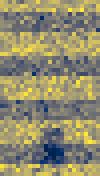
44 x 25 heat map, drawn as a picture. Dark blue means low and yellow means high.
Stripes running across repeat 4 times from top to bottom. Overall the values sit about 60% of the way up the scale. In the bottom middle lies a patch that is lower than the rest. The ninth with the lowest average is the bottom middle. There is no overall slope.
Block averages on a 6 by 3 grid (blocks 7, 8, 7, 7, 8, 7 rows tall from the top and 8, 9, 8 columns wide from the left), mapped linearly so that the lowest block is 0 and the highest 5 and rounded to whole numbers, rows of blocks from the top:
333 | 545 | 232 | 333 | 525 | 303
